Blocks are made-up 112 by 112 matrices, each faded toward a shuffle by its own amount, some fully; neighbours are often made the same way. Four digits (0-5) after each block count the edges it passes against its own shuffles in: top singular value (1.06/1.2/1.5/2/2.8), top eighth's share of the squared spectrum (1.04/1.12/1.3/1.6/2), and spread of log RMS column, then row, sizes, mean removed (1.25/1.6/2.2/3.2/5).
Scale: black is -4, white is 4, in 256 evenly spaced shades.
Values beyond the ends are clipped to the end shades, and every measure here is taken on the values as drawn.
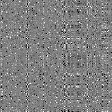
5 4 3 2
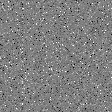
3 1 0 0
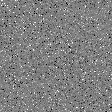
2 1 0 0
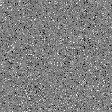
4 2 1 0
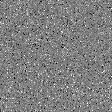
3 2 0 0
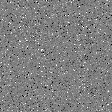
2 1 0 0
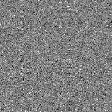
4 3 2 1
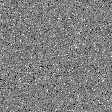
0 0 0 0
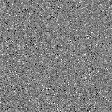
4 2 1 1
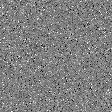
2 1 0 0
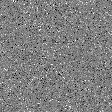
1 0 0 0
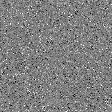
3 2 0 1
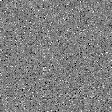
3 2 1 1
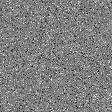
1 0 0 0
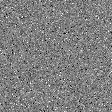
0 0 0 0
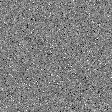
0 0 0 0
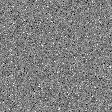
0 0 0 0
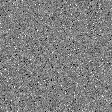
0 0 0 0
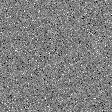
1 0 0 0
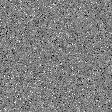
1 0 0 0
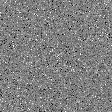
2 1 0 0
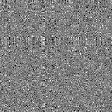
4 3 2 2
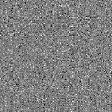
4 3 2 2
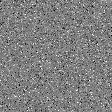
0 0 0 0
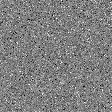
1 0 0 0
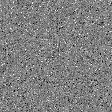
2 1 0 0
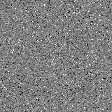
2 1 0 0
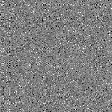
4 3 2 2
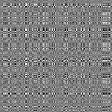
5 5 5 4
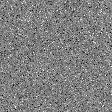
0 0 0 0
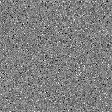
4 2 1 1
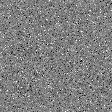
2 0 0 0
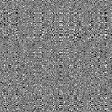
5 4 3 3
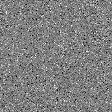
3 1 0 0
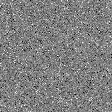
3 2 0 0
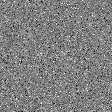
1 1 0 0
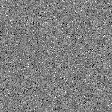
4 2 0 1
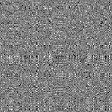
5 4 3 3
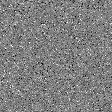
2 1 0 0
